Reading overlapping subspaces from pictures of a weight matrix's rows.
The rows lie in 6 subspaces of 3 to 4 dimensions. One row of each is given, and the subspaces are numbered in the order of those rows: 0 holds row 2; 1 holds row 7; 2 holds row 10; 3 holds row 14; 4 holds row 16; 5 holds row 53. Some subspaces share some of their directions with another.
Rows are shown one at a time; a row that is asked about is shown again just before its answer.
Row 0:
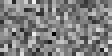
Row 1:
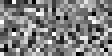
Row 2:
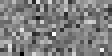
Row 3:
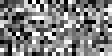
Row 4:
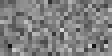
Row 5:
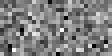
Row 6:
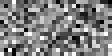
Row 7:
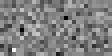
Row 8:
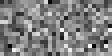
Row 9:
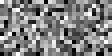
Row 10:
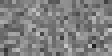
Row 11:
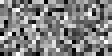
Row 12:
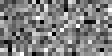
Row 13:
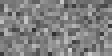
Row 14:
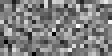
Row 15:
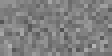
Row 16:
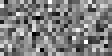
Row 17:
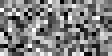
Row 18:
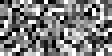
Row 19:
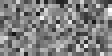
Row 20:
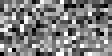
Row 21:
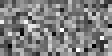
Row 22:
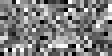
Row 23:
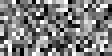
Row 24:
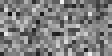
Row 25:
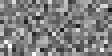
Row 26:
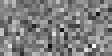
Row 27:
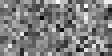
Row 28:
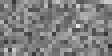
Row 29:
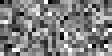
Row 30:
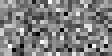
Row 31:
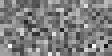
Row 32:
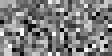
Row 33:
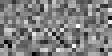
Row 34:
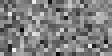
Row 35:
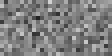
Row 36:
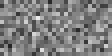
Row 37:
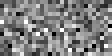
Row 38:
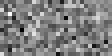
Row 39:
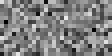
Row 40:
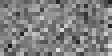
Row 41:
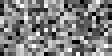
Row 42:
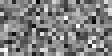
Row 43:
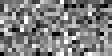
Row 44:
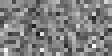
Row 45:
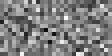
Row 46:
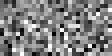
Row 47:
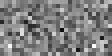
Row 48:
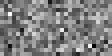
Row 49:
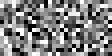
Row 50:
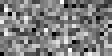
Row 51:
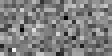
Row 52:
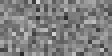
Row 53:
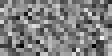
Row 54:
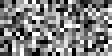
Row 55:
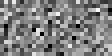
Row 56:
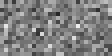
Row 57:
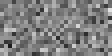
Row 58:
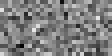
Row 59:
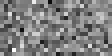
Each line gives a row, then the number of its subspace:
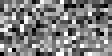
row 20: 1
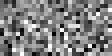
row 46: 4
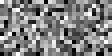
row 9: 2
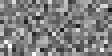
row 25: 4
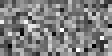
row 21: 5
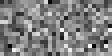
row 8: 2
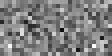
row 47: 5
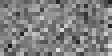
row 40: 3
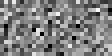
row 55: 4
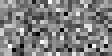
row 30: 5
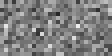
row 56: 4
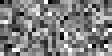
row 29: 2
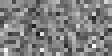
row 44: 2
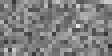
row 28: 3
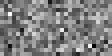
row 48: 1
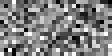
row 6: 3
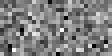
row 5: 1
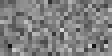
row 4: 2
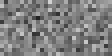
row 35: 4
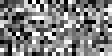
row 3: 0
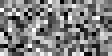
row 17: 5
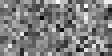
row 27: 3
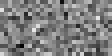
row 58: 5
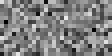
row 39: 2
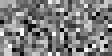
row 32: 4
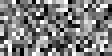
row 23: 3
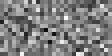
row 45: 0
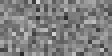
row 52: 0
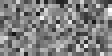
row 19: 3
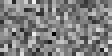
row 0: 0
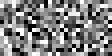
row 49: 3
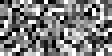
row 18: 2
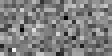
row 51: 1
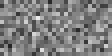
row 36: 4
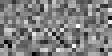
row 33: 3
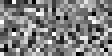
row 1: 0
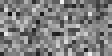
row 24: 5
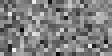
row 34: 5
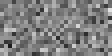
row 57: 3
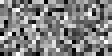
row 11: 2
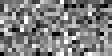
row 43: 1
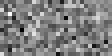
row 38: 5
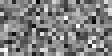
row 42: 0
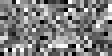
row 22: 3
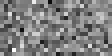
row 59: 5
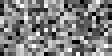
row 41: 5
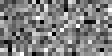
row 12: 0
